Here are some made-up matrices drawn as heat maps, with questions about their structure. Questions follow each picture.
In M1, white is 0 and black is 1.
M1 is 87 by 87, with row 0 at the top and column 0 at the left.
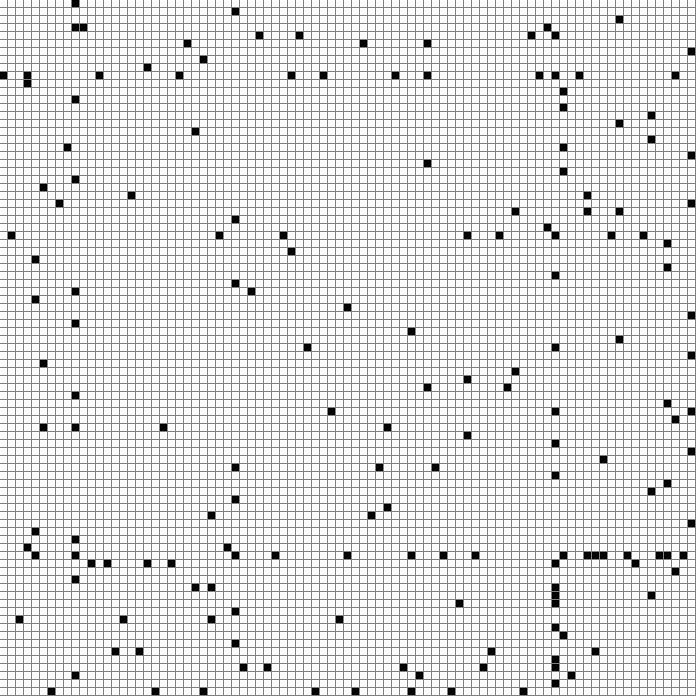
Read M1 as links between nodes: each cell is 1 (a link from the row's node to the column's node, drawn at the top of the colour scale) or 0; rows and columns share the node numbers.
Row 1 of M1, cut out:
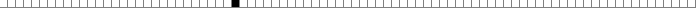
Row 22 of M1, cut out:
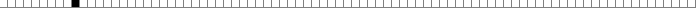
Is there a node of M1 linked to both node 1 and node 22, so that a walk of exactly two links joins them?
no
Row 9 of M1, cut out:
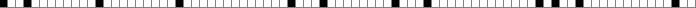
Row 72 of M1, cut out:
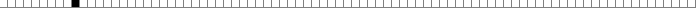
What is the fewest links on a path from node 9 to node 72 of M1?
1
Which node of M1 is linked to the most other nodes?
node 69
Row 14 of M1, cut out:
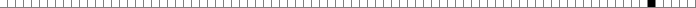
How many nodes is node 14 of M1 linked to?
1
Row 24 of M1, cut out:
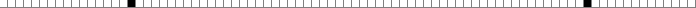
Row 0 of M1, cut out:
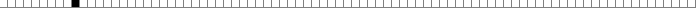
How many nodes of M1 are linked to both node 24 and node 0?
0
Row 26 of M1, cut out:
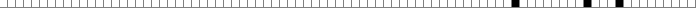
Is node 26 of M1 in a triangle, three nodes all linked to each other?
no
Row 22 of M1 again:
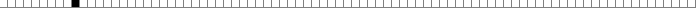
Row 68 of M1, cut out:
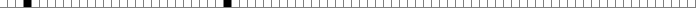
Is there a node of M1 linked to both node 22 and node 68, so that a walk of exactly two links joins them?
no
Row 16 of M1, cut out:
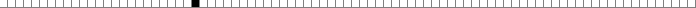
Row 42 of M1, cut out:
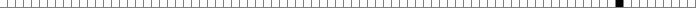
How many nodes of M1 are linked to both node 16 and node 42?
0
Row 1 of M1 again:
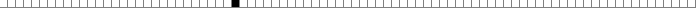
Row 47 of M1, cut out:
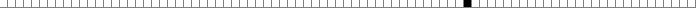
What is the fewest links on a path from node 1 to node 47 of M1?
3
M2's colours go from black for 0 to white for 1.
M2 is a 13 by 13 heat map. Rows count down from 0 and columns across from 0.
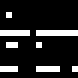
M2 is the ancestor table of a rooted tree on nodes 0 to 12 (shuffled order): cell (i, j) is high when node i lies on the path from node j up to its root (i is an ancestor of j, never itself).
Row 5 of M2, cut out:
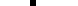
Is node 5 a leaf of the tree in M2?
no
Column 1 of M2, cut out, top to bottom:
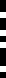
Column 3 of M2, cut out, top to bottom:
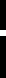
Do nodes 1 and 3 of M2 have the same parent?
no
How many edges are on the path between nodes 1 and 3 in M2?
5
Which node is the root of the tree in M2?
5
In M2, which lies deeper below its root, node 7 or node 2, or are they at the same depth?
node 2
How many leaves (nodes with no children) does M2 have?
9
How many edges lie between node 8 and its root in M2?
2
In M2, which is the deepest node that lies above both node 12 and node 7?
11
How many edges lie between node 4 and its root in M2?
1
